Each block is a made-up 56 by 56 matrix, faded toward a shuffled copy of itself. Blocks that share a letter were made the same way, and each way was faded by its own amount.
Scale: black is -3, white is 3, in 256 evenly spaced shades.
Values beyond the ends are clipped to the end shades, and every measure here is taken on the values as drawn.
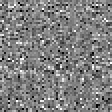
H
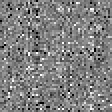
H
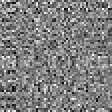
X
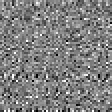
X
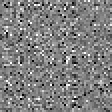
H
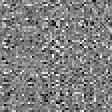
H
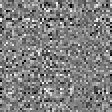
X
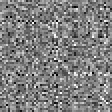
X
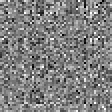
X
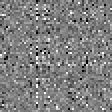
H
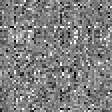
H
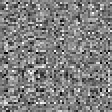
X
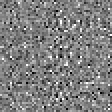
H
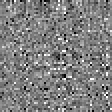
H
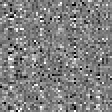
H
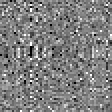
H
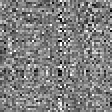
X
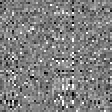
H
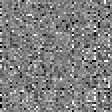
H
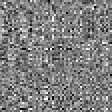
X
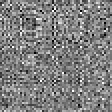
X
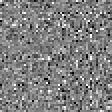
H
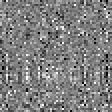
H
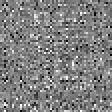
H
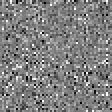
H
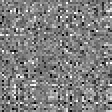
H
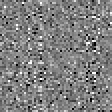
H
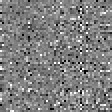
H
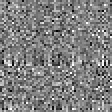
X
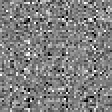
H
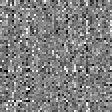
H
